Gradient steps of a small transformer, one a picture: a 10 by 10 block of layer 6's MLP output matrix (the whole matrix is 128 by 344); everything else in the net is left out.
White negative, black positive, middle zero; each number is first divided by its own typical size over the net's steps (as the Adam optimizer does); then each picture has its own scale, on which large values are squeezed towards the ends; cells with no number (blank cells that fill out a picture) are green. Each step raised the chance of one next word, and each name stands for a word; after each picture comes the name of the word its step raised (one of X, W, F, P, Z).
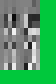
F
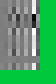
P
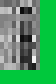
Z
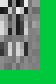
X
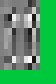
P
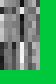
X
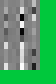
X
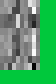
P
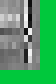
F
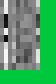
F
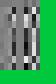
P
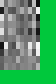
X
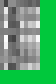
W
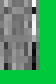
X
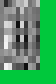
W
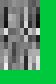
F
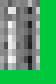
Z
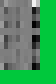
W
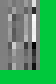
X
